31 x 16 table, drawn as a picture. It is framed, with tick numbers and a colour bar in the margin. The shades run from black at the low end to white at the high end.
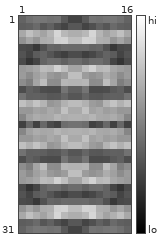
It mirrors both left to right and top to bottom. Stripes running across repeat 6 times from top to bottom. Streaks run across, left to right.
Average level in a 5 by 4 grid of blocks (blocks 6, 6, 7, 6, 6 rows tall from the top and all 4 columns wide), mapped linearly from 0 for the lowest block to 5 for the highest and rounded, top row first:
0 1 1 0
1 2 2 1
4 5 5 4
1 2 2 1
0 1 1 0
